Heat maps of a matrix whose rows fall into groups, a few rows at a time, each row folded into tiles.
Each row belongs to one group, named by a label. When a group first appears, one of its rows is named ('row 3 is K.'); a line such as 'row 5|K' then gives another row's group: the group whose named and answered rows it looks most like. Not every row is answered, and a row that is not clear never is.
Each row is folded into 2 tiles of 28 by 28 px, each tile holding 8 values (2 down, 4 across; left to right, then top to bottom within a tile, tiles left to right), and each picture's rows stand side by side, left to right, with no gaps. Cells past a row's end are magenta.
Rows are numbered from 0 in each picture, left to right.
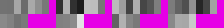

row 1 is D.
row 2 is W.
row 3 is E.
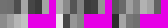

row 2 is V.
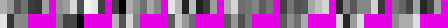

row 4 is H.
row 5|D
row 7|E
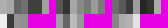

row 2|E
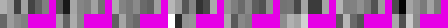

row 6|W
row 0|W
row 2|W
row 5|E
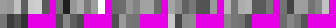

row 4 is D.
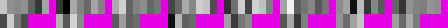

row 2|H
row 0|W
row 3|V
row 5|H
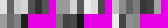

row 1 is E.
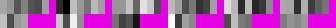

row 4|W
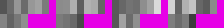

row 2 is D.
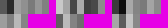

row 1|W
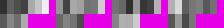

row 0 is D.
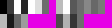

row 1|H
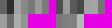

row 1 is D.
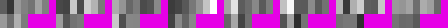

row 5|H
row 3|D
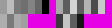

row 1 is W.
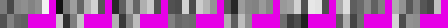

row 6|H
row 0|D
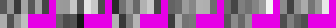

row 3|V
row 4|D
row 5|D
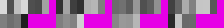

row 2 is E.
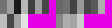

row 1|E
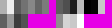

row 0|H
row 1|E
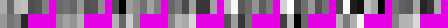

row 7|E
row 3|E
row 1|E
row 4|H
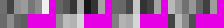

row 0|D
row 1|E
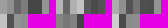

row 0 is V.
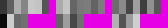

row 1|H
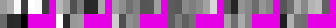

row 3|D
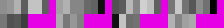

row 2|V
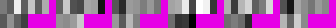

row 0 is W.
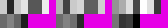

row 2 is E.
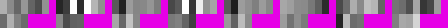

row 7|E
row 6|V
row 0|W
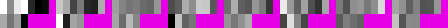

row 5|W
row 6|D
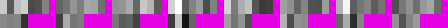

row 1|V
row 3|H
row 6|H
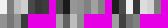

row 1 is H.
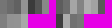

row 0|E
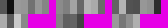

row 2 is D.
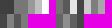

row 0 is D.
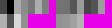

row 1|E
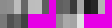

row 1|E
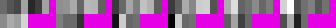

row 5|H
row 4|H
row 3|V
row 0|E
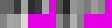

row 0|E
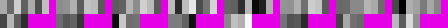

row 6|V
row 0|W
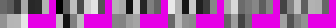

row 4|H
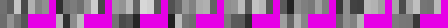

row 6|D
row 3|V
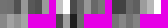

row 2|D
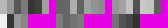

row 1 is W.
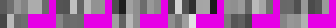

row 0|V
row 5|E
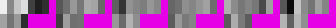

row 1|V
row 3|V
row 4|W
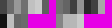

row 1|E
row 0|V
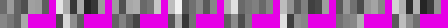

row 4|H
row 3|H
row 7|W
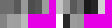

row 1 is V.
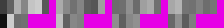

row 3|H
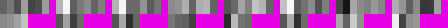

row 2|H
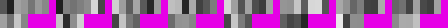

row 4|W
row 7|E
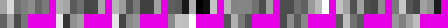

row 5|D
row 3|E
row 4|W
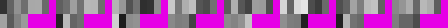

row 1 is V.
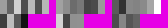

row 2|D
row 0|W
